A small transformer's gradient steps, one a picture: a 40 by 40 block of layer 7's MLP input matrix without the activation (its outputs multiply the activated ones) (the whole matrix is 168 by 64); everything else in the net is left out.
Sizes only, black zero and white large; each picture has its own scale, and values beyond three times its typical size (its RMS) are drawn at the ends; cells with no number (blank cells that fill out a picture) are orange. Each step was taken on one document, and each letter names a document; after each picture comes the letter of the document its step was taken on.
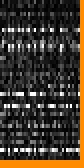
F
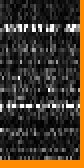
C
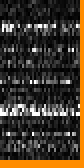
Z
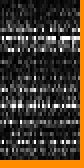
F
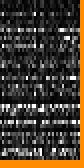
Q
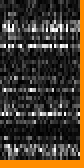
Z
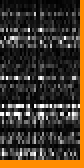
Q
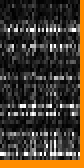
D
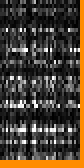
C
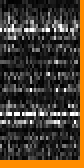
Z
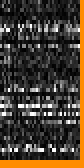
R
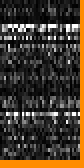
Z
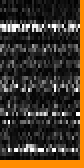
R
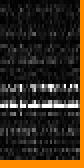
C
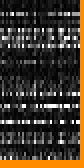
Q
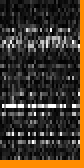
F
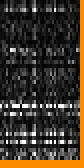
C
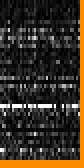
F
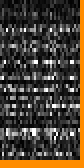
D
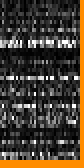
Q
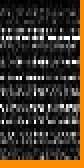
Q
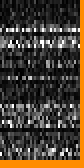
F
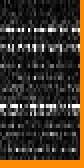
F
